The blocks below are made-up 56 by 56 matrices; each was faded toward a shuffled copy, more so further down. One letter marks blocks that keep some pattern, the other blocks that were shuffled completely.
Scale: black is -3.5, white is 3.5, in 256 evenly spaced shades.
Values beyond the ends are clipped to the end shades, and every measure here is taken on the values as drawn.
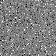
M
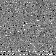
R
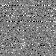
R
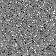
M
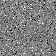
M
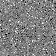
M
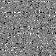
R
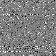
R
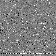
R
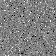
M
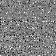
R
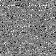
R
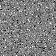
M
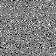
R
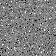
M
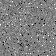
M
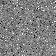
M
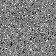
M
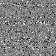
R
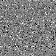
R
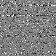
R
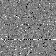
R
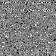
R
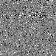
R
